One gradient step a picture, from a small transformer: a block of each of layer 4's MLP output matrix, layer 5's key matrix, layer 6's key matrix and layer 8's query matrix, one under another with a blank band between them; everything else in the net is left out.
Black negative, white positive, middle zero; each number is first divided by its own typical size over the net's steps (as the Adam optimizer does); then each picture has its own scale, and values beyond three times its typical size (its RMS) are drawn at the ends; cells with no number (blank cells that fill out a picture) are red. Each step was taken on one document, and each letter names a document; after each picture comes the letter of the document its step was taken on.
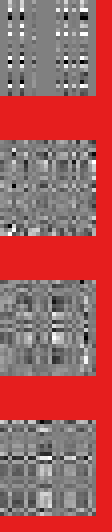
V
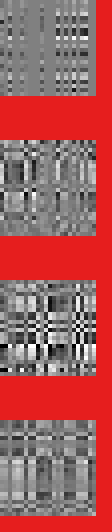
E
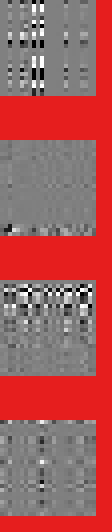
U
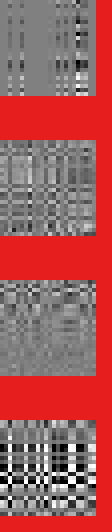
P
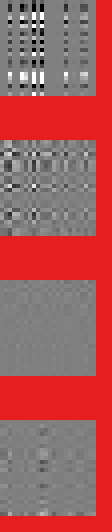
U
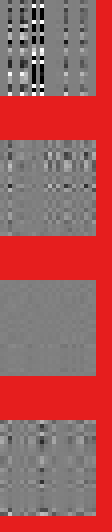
U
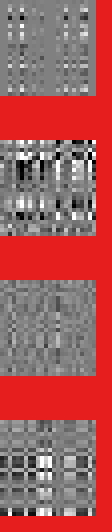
V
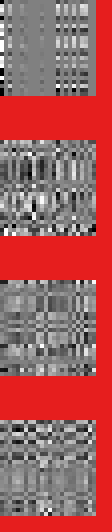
E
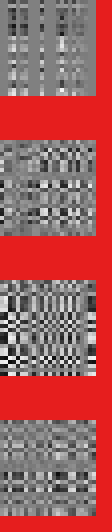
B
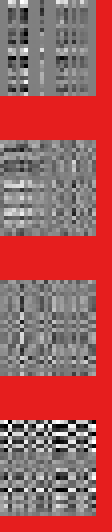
B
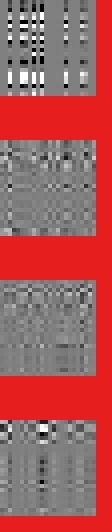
U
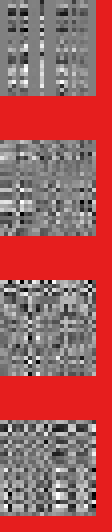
B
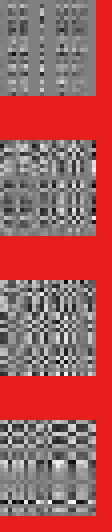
B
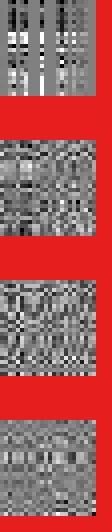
B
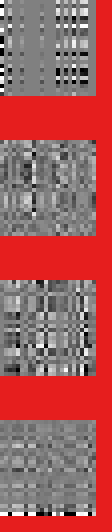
E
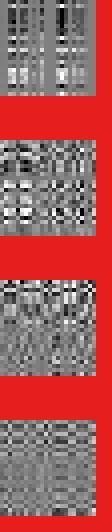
B
